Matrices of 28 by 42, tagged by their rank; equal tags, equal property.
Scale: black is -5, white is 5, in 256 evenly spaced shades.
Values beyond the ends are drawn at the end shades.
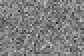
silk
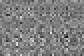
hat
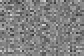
hat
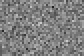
silk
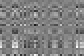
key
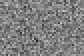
silk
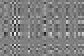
key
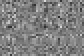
hat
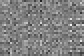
hat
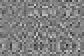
hat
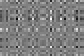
key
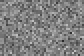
silk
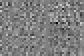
hat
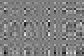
key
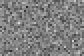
silk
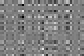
key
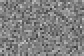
silk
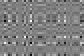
key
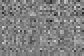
hat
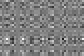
key
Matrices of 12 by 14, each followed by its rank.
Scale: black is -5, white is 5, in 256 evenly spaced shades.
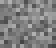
full rank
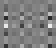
one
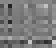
two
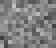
full rank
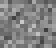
full rank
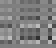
one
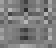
two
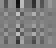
one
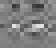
two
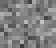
full rank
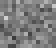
full rank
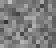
full rank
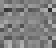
two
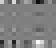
one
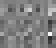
two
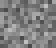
full rank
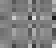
one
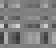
one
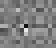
two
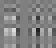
one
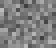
full rank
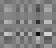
one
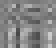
two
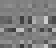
two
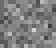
full rank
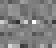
two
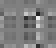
one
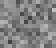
full rank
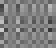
one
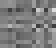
two
